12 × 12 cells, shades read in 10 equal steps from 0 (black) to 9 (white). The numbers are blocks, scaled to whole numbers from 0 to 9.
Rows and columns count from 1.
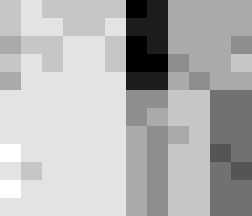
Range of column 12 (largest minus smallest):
4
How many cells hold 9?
2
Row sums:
68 71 67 69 71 80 81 80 81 79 82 81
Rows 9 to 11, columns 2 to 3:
8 8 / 7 8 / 8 8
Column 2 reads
8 8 7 8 8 8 8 8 8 7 8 8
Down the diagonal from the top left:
7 8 7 8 8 8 5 5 7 7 4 4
